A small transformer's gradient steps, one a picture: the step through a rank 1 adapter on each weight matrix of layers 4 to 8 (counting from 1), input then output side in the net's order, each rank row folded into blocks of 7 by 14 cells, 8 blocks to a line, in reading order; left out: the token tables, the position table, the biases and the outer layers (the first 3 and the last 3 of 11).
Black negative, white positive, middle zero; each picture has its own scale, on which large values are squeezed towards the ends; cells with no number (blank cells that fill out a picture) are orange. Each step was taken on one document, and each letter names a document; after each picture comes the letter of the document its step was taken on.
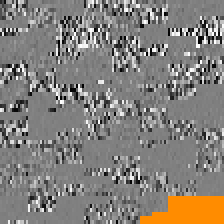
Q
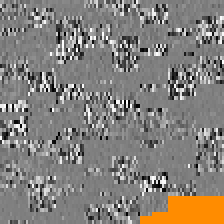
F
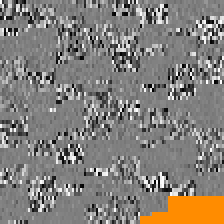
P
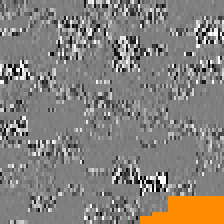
Q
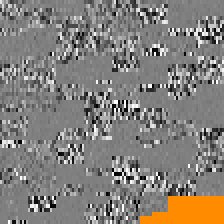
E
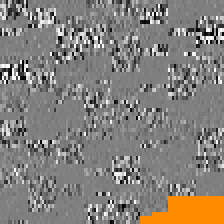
E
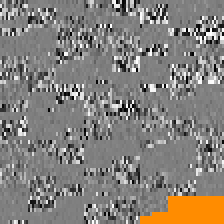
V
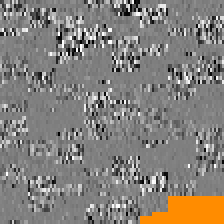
F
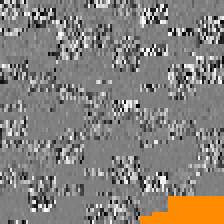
E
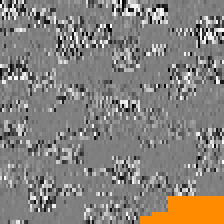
V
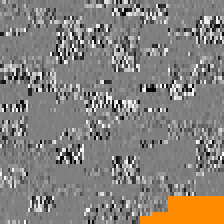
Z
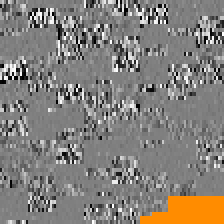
Z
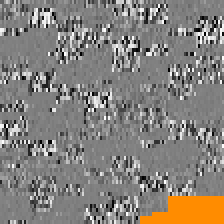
V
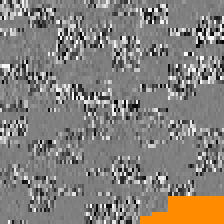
E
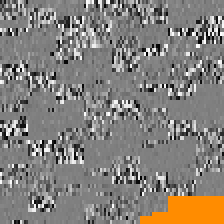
Q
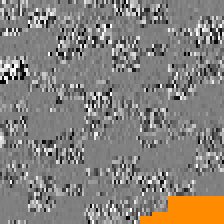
Z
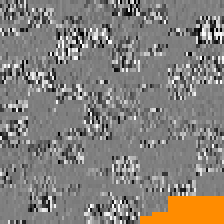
F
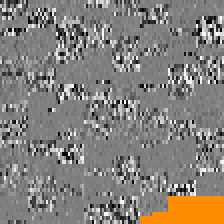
F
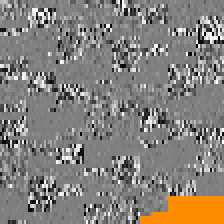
V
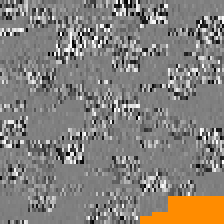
E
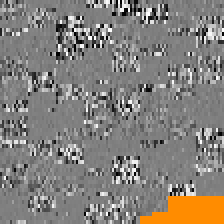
F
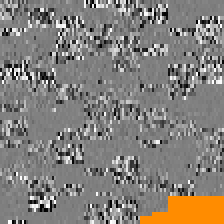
E
